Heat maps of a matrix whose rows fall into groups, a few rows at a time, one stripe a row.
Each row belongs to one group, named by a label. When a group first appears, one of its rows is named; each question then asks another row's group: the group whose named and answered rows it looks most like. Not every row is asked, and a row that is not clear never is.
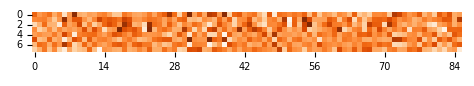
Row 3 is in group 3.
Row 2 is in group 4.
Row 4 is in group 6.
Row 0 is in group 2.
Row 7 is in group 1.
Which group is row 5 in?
2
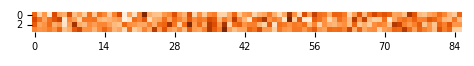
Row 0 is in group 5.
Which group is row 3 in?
2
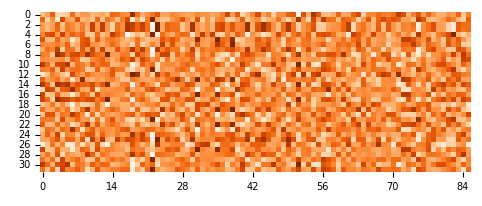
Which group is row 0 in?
4
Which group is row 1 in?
5
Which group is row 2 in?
3
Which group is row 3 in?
3
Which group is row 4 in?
5
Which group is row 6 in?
2
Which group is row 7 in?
3
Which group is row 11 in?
5
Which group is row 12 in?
4
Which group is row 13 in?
2
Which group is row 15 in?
6
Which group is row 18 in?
1
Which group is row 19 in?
2
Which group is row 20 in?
6
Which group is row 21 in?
5
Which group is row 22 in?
2
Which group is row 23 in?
6
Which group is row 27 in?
2
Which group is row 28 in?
3
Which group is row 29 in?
5
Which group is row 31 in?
5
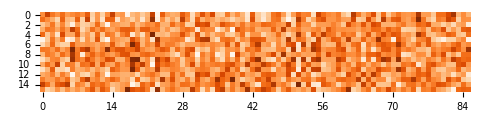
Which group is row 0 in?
5
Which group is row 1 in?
5
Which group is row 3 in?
6
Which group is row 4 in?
5
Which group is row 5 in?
1
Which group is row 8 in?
6
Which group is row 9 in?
4
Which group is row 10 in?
3
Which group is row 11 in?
4
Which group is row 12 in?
1
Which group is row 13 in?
2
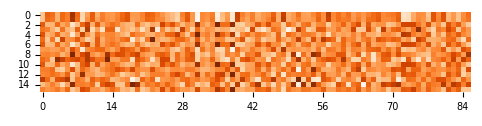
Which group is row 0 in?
6
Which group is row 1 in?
6
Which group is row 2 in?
2
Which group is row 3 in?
5
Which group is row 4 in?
2
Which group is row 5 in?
5
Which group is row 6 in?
2
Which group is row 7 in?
6
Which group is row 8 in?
4
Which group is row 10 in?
2
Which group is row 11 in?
4
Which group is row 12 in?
2
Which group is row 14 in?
4
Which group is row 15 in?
2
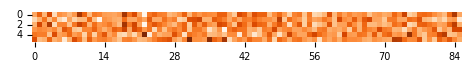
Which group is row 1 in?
1
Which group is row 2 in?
3
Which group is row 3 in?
6
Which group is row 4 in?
5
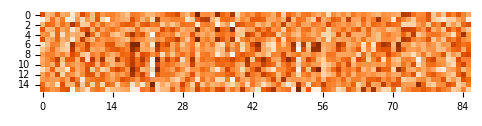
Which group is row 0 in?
2
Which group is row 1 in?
1
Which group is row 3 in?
2
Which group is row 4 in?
3
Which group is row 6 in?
4
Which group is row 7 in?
4
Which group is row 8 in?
6
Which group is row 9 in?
3
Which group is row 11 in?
4
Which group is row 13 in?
6
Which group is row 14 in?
5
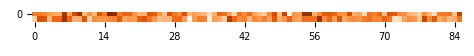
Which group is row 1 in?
6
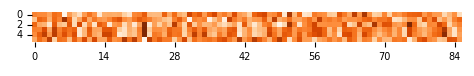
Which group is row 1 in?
6
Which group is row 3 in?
5
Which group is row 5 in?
3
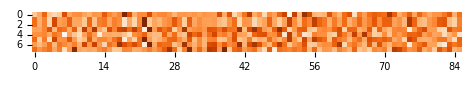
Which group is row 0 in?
4
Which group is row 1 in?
5
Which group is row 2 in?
5
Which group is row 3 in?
3
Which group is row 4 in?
1
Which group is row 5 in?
5
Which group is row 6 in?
3
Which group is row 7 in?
2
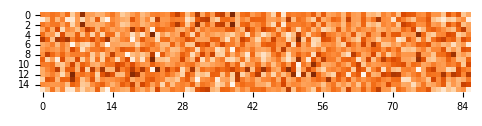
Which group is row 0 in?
2
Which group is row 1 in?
1
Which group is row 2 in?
2
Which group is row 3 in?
3
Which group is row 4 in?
5
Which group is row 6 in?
1
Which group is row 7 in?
6
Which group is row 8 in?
5
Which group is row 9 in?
5
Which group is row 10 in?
4
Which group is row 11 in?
3
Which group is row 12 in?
4
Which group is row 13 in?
6
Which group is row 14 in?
6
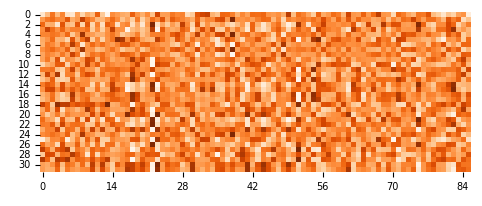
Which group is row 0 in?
1
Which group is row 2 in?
5
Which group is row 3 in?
5
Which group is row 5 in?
4
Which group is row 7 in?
2
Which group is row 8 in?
6
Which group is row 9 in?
3
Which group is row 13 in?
4
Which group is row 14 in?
5
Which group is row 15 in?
5
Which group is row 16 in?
4
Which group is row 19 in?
3
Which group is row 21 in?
5
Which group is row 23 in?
3
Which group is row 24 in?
2
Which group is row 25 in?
1
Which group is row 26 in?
5
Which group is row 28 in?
6
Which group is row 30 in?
3
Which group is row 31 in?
3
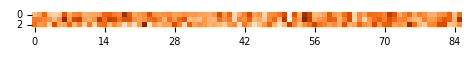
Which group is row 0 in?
4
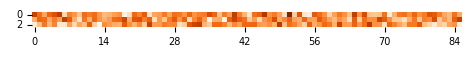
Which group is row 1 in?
6
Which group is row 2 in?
1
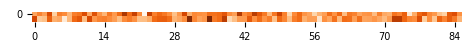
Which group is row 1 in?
2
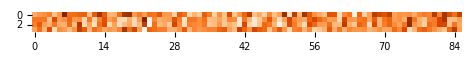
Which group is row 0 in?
4
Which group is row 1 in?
5
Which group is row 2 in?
5
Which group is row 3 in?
3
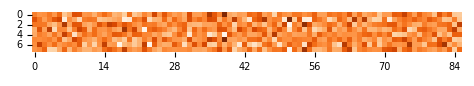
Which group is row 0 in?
2
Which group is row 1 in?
1
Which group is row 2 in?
4
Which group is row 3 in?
3
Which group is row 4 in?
6
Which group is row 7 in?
4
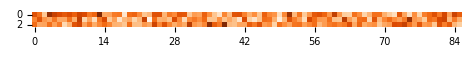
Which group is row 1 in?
5
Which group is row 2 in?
2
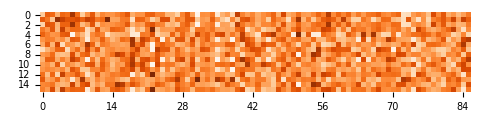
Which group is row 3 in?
5
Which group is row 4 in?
1
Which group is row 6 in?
3
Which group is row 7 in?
1
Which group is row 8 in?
4
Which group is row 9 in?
6
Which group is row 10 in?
3
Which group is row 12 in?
5
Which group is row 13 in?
2
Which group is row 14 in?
4
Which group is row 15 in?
5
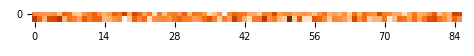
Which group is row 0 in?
6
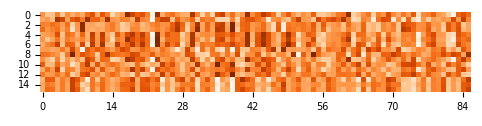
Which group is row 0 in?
3
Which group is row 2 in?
2
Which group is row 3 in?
2
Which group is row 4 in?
3
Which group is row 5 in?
3
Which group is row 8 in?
4
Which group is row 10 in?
2
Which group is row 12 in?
2
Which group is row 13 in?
6
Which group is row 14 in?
6
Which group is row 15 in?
6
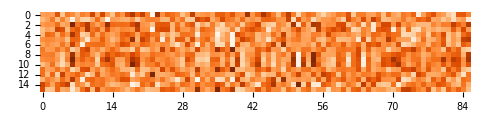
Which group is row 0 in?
3
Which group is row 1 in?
1
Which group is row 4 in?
6
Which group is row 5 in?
6
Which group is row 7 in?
2
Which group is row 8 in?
4
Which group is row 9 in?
4
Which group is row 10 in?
4
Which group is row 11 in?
2
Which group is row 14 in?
1
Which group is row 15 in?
2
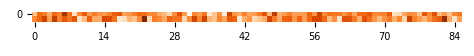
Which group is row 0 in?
6
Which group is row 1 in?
5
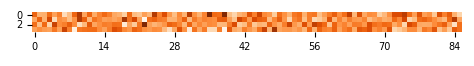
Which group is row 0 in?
2
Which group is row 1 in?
3
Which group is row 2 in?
5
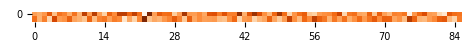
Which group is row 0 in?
3
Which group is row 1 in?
5
